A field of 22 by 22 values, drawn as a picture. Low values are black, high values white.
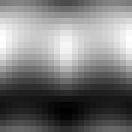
The left and right halves mirror each other. There are no lone odd cells. The ninth with the lowest average is the bottom middle.
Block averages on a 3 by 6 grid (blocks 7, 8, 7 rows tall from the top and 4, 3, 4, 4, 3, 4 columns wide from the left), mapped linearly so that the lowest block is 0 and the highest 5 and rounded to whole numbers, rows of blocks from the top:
5 4 4 4 4 5 | 4 3 4 4 3 4 | 1 1 0 0 1 1
